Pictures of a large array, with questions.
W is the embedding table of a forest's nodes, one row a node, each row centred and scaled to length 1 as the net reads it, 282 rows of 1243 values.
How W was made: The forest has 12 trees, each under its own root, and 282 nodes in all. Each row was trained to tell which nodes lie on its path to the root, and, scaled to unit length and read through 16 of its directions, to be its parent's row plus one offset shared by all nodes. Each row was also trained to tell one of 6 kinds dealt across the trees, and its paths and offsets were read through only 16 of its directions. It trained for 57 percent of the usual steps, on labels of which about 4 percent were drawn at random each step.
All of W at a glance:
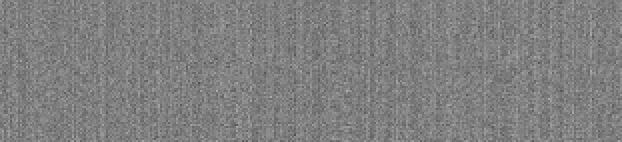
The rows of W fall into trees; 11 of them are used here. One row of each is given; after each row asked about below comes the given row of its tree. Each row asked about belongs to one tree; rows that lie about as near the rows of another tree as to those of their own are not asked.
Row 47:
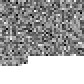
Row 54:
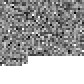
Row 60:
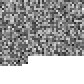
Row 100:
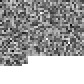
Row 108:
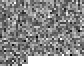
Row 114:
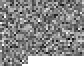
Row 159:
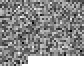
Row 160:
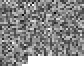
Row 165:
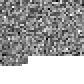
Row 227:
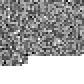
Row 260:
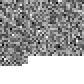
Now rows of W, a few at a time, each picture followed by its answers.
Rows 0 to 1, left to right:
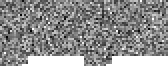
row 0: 159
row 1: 108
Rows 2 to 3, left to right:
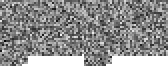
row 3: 260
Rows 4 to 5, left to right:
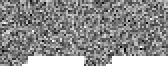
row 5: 108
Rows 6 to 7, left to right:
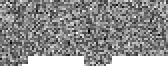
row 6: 60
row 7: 227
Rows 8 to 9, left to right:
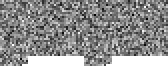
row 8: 159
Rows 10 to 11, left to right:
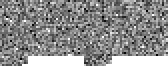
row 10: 165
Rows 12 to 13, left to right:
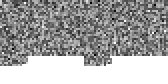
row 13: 227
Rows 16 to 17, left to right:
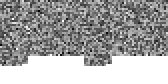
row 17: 100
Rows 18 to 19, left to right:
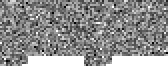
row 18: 100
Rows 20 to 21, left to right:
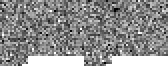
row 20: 108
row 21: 165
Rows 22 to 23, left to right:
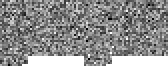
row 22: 165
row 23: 54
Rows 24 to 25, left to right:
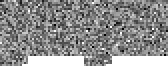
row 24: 160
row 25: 100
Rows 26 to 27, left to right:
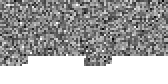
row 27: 54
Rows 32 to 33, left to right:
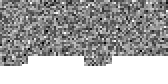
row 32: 227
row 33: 227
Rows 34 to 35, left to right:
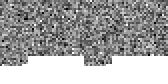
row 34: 54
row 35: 159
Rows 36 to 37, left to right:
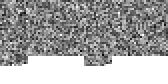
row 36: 160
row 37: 47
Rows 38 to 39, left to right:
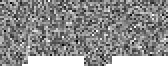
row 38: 100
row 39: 108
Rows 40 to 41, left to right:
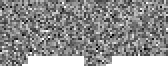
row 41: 227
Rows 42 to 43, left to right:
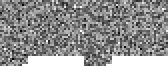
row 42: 108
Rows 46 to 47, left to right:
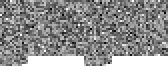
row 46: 47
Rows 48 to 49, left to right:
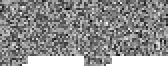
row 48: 108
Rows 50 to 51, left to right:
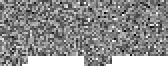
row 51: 100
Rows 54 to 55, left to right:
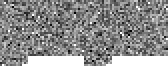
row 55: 108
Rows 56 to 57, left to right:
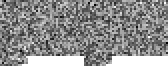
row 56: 159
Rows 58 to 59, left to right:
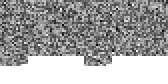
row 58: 47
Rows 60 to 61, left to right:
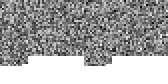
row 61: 54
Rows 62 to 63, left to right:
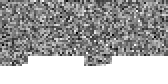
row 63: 227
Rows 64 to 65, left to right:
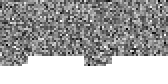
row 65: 227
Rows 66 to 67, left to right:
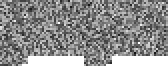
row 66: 260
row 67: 159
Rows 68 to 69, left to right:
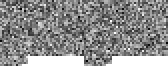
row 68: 47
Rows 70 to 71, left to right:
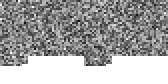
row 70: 47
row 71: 260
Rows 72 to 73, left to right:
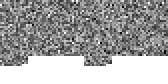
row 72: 108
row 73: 159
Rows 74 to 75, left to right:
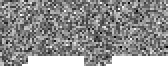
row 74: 227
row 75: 114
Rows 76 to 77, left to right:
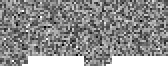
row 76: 100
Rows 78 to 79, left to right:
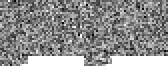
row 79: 159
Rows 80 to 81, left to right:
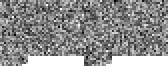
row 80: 47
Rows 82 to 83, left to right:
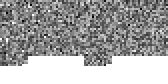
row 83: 260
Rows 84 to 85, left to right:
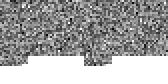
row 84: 108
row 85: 100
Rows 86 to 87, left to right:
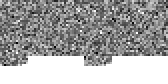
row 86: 227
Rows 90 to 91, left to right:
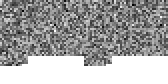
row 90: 165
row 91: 260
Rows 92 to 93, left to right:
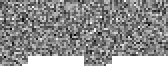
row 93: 108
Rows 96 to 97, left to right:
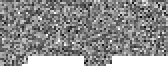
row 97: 159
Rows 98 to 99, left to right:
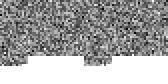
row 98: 100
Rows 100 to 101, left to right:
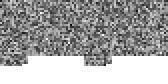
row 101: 165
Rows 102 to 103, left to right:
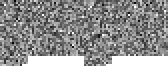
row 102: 227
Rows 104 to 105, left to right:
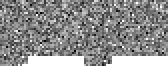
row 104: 227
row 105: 165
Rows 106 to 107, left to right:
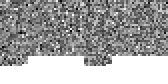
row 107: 165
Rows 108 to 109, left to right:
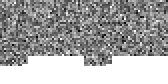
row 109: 100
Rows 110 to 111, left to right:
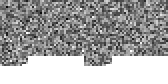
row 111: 227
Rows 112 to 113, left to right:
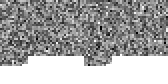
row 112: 108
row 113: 227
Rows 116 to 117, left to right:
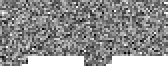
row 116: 159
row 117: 114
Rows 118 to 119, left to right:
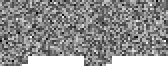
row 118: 165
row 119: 260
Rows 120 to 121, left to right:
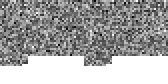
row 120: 159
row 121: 108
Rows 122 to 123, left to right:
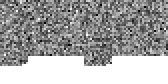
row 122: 54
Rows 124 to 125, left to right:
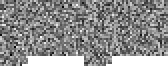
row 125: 60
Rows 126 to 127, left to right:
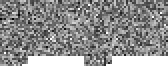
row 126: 108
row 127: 165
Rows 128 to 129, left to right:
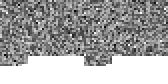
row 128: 47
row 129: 227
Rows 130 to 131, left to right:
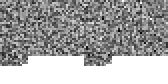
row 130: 114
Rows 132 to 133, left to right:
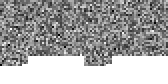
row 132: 54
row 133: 108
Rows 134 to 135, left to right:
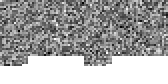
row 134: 227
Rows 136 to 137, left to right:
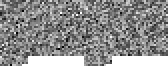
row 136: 108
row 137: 47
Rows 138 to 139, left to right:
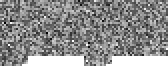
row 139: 47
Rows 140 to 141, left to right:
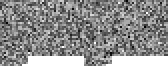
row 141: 159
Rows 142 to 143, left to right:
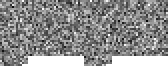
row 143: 159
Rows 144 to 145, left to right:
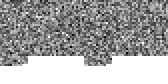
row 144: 227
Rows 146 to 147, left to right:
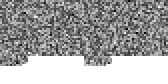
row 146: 227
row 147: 227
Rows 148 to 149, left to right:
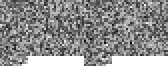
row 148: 227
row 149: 159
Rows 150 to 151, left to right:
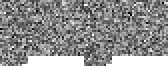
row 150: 227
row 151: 114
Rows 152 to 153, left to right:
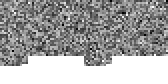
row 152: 100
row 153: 227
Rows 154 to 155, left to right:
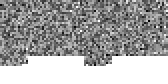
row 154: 159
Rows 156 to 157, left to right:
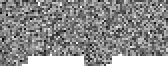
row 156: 54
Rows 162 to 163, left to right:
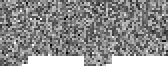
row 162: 160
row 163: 47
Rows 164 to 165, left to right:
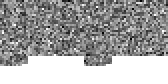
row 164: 160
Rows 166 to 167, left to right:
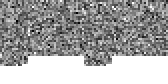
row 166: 54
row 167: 227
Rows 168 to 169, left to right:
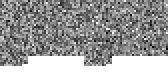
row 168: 60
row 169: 108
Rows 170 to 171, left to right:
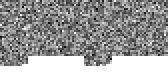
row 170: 108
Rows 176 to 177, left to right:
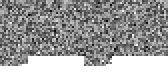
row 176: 159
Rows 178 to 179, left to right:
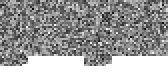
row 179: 108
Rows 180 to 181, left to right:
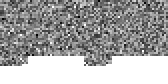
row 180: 108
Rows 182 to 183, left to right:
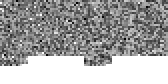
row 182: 100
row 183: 160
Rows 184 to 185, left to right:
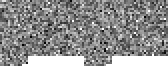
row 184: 108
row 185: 159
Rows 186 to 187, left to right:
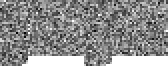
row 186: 114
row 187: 227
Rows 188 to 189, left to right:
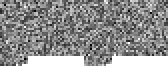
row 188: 54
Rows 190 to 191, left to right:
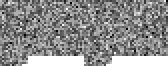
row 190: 227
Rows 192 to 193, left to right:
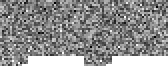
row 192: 47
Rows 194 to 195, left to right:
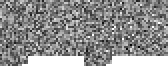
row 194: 60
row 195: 114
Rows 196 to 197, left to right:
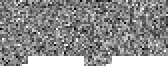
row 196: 100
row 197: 227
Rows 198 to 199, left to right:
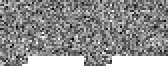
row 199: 159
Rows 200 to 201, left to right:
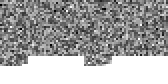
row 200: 160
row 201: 227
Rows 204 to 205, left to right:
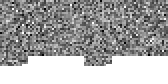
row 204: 54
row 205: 159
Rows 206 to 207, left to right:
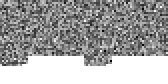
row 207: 159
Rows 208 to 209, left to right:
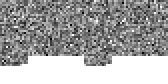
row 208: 100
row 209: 165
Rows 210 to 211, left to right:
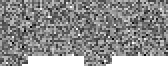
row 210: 165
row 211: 227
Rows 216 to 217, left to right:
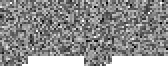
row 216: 108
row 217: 54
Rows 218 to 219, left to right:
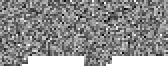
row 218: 165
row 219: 54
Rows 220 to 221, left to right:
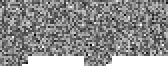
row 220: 165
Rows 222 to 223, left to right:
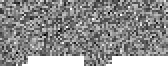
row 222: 54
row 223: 108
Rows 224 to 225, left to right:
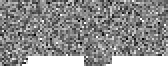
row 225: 100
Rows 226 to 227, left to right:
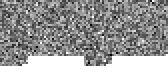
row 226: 114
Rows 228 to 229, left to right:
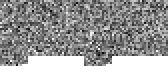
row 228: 100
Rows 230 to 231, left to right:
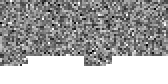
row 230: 159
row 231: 160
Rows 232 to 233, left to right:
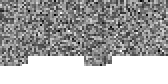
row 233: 165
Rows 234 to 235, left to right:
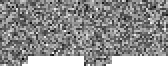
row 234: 108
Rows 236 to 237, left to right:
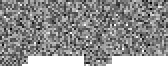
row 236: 260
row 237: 108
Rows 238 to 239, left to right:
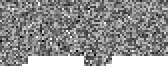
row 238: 54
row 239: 227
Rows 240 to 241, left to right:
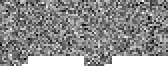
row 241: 160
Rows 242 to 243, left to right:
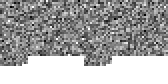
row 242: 54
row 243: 54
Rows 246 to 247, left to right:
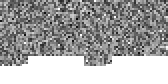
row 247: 47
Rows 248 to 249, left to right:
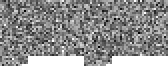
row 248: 47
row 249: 108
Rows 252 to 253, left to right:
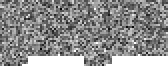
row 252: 54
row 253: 160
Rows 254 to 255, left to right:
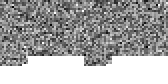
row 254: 54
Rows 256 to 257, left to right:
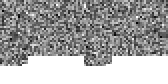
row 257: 47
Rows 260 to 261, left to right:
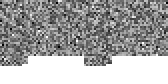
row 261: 165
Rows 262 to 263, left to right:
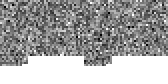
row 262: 100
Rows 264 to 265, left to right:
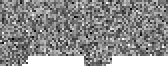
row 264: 108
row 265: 227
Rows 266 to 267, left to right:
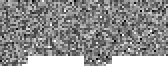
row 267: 108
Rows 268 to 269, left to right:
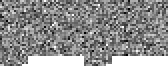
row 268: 108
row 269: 54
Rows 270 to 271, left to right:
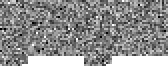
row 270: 100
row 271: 108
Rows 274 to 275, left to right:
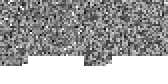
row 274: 165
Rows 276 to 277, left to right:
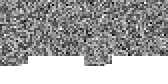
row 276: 160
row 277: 47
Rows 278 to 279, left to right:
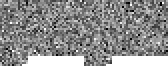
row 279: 159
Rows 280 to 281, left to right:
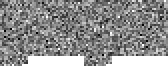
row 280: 159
